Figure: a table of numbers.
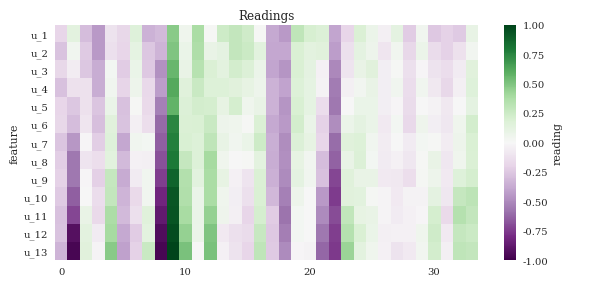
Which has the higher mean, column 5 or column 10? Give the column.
10
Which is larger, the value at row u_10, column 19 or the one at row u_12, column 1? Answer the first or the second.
the first
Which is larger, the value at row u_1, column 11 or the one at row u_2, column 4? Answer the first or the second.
the first
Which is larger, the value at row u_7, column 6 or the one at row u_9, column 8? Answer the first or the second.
the first
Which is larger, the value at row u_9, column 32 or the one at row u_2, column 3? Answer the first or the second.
the first
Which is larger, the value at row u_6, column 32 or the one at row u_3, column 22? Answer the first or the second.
the first
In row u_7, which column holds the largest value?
9
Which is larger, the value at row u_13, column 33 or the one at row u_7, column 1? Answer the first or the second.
the first
